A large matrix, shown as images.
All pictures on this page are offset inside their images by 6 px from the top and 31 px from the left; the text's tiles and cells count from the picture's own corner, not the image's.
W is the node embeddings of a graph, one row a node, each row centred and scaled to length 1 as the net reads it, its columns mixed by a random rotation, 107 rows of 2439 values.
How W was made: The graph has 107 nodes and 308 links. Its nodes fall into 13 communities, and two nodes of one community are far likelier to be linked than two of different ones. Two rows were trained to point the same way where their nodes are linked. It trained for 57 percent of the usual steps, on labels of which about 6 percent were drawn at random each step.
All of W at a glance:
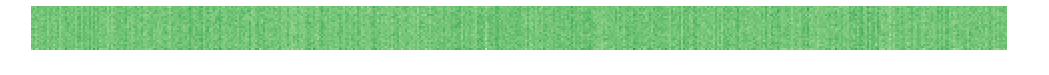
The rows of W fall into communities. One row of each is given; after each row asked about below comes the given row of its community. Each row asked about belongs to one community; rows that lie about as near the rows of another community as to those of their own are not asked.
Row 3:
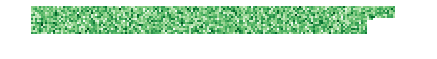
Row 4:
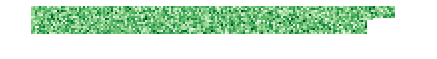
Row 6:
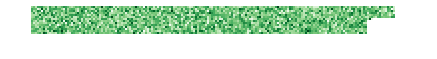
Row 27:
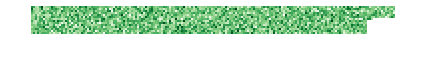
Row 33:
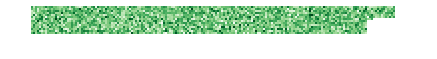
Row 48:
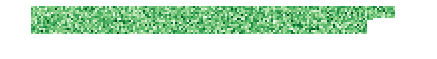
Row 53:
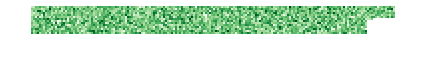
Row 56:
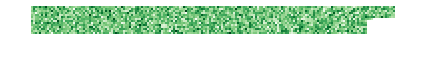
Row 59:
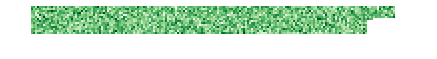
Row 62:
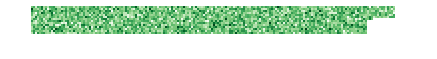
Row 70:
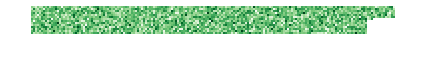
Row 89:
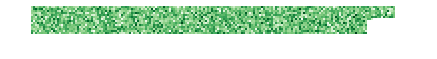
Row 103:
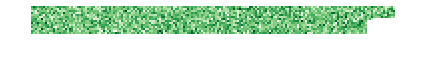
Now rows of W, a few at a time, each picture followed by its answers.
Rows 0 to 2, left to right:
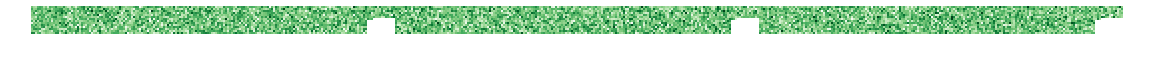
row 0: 62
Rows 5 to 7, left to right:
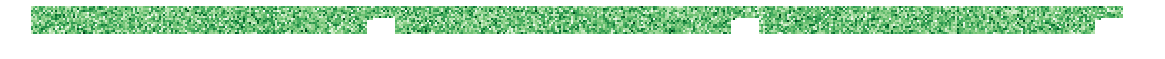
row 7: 4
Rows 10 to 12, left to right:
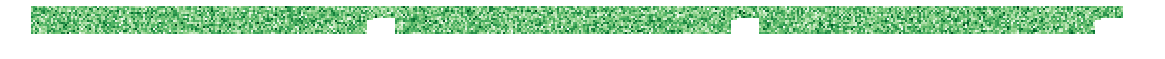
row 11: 6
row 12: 89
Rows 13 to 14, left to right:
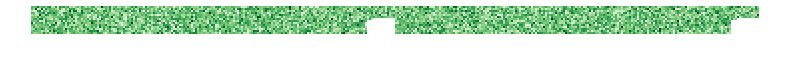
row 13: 89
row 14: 56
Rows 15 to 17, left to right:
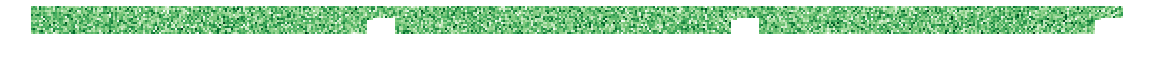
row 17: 56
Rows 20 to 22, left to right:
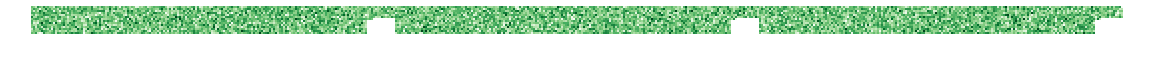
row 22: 70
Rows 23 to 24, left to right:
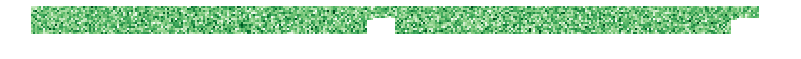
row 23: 27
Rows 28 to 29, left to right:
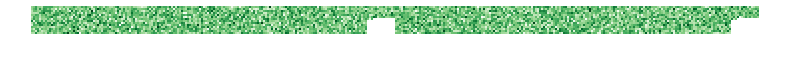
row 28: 3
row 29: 56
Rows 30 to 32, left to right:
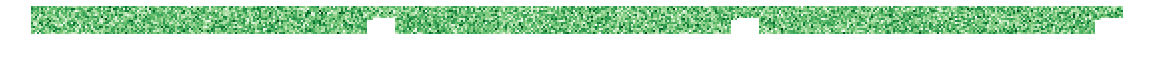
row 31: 56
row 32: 103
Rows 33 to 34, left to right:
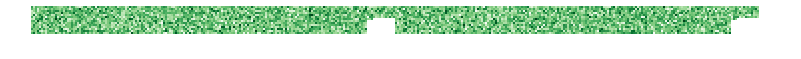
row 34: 89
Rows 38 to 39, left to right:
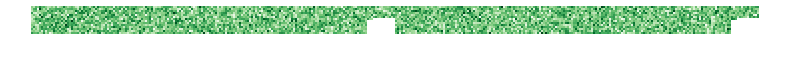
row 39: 62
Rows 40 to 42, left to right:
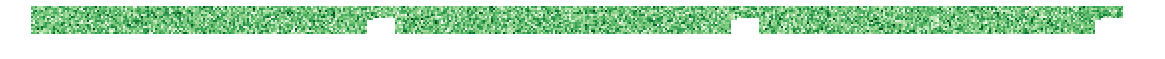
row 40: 27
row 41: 4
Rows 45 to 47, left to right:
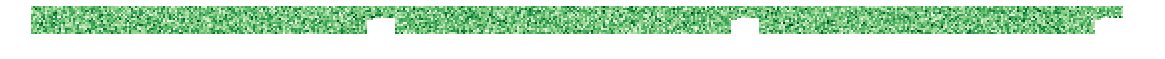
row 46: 53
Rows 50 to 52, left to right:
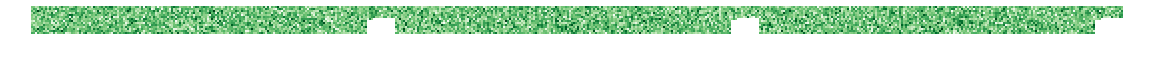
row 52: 4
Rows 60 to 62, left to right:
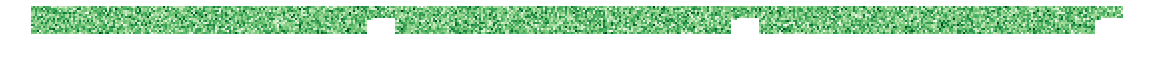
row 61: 53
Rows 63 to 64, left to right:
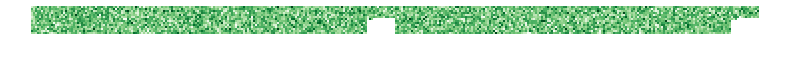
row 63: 59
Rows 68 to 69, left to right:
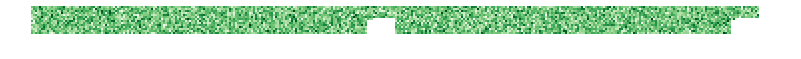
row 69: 59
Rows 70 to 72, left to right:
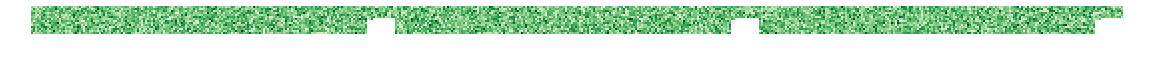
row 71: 6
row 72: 48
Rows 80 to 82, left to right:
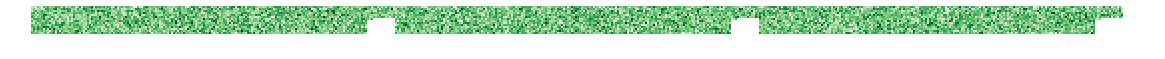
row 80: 27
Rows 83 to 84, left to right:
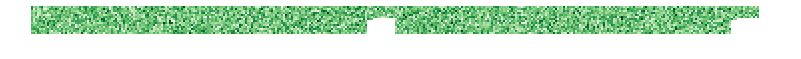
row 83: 48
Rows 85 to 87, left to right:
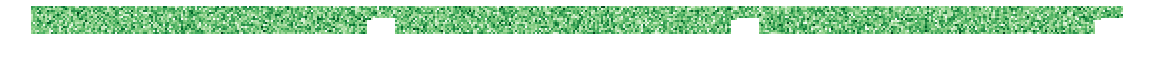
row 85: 59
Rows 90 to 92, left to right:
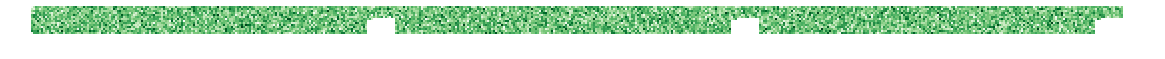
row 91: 3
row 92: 53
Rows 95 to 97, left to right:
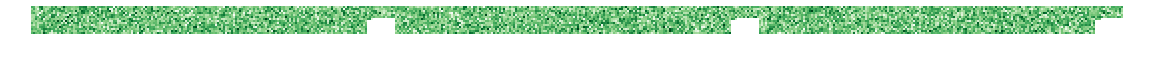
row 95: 6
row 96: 89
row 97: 6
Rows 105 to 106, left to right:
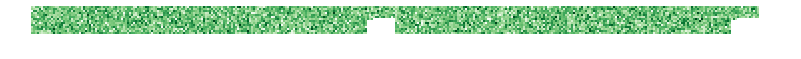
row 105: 27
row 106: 59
